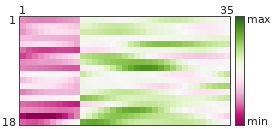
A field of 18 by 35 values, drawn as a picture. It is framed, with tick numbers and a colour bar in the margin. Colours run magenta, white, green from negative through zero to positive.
Seam: vertical, 30% of the way across, the right part higher. Ninth with the lowest average: bottom left. Roughest part: bottom left. Grain: streaks across.
